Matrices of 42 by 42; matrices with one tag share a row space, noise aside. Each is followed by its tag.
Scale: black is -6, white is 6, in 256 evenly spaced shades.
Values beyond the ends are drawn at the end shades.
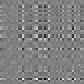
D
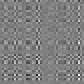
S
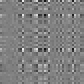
D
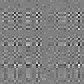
S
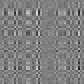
S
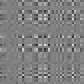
D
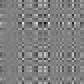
D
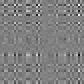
S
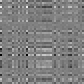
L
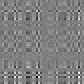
S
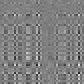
S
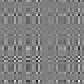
S
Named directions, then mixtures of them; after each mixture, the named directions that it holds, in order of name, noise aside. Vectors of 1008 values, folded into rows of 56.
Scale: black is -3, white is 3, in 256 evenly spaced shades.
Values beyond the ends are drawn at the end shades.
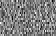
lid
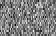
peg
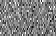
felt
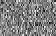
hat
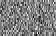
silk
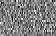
hat, lid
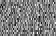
peg, silk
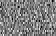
lid, silk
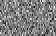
felt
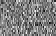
hat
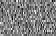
hat, lid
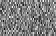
felt, silk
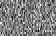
lid, peg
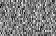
lid, peg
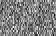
hat, silk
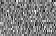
hat, lid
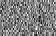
silk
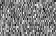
hat, peg
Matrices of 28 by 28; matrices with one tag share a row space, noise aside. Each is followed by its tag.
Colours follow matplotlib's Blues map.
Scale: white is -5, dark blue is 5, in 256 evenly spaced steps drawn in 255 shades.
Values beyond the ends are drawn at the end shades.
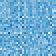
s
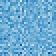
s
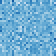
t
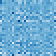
t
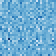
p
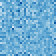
t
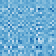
p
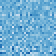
t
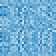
s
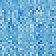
p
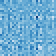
p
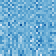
p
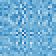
s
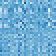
s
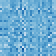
s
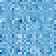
t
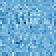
t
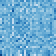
t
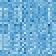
s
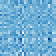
s
